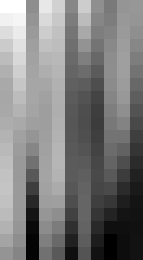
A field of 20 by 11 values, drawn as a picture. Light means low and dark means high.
The halves do not mirror each other. The top left is the ninth with the lowest average. The grain runs up and down. Values change most from cell to cell in the bottom left. Values rise toward the bottom right. The bottom right is the ninth with the highest average.
